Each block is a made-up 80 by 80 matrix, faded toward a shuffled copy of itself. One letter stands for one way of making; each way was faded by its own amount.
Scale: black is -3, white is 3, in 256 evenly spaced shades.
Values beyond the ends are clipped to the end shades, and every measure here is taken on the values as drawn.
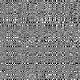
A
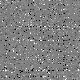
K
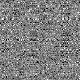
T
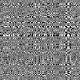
A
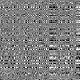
A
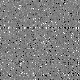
K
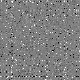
K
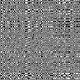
A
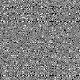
T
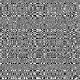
A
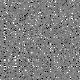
K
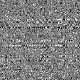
T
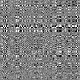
A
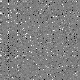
K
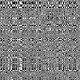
A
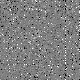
K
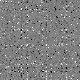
K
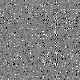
K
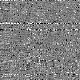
T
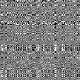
A
